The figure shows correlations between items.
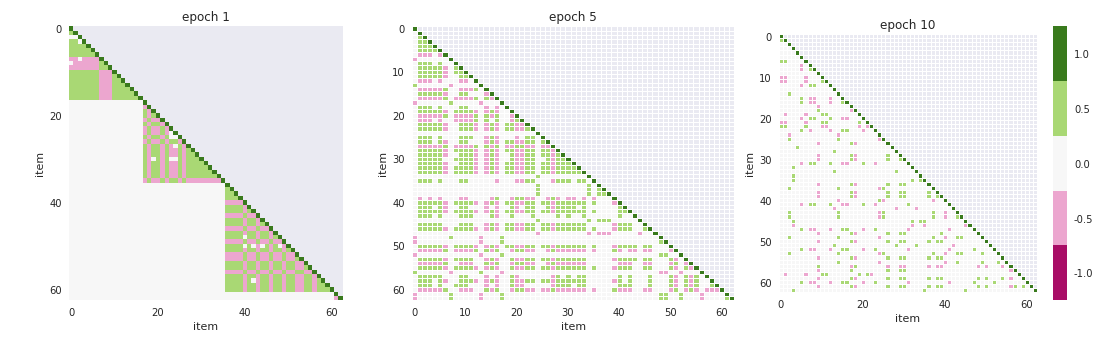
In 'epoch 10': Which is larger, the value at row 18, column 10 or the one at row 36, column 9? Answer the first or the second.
the first
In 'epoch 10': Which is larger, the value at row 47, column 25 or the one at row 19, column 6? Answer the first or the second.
the first
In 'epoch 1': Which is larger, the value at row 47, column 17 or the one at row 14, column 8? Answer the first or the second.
the first
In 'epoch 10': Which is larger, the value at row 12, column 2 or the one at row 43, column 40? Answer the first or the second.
the first
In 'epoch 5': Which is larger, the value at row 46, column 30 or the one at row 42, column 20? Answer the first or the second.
the first
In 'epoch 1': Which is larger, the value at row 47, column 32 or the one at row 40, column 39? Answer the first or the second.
the first
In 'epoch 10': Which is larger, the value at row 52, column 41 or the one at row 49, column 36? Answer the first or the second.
the second
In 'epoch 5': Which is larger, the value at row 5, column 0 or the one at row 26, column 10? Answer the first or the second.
the second
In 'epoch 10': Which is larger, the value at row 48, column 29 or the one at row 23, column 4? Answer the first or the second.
the first
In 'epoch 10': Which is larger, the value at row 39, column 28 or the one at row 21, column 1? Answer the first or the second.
the first
